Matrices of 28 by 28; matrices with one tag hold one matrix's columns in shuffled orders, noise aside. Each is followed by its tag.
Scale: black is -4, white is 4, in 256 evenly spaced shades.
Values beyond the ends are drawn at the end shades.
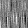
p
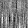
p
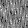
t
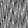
t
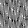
t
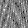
t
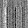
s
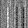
s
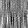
p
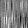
p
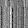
s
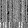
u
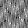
t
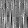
p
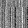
s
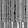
u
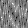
t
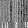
u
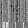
u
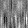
p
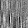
p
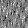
t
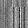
s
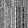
s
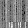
u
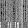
u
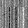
s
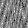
t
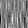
p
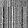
s
